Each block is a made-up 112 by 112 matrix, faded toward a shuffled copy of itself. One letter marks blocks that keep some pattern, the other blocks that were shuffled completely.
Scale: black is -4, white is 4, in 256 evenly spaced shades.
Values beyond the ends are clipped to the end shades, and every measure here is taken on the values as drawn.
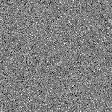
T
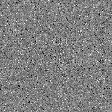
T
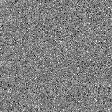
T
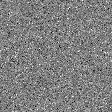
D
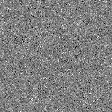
T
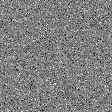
D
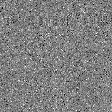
T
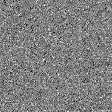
T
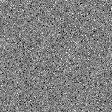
T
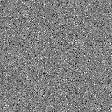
T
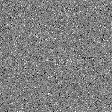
T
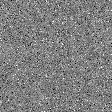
D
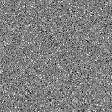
T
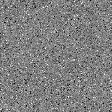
T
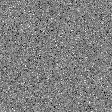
D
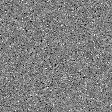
D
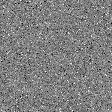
D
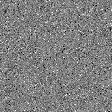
T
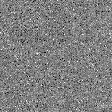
T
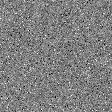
D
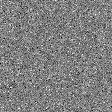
D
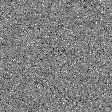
D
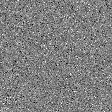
D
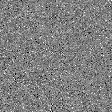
T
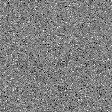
T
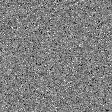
D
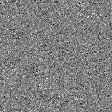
T
